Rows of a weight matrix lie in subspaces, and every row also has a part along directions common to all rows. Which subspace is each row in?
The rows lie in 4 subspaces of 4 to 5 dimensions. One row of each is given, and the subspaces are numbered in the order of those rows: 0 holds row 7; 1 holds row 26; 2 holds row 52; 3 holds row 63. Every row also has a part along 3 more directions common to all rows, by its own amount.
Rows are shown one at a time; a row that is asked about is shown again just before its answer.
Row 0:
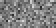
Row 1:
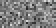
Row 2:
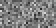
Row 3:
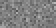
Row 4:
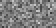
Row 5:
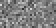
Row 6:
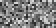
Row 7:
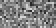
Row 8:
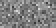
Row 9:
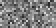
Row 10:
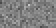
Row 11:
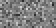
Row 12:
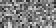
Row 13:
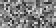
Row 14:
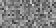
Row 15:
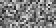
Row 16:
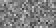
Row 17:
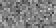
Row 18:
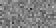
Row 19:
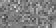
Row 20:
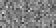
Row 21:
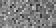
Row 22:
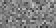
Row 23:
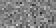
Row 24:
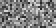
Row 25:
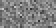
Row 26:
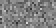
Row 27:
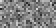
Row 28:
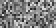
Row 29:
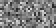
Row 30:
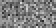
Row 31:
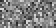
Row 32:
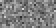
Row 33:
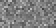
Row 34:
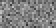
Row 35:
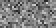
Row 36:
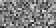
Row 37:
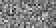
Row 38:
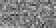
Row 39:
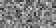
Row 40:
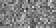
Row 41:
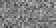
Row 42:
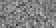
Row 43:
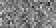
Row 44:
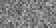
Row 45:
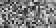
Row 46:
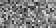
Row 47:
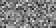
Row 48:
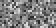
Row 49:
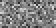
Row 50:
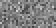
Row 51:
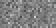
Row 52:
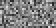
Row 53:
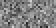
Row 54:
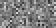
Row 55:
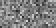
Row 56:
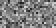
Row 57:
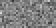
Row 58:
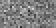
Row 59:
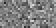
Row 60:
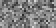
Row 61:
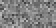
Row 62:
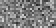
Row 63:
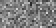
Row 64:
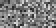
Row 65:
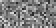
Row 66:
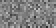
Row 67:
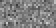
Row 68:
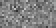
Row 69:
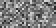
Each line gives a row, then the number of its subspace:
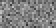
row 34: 2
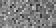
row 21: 3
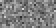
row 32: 1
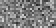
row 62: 3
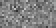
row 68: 3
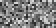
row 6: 2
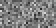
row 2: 1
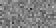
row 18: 1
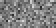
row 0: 2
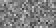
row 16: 2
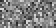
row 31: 1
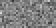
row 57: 2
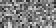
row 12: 1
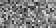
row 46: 3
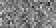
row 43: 2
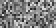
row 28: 1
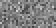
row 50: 3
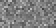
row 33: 1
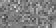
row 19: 3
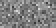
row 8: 3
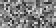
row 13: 0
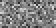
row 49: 2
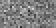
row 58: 3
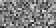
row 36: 2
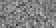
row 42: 0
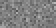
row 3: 0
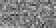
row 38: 0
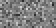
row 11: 1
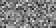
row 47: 3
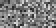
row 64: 3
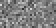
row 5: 1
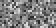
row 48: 0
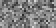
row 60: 2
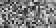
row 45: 3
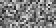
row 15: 1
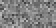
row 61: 0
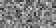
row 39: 1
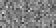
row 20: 1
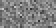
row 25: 1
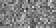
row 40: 2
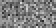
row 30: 1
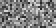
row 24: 3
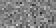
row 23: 0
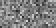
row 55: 3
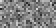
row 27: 1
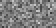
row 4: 2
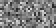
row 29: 1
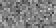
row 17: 0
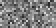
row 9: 2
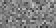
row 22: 2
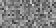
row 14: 3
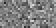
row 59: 2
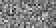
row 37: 0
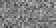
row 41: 0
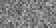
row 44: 2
